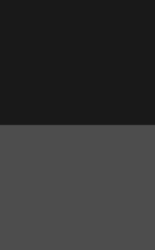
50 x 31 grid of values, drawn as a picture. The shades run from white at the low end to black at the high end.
The table splits into 2 rows of 1 panel. Panel 1,1: very high, flat. Panel 2,1: high, flat.
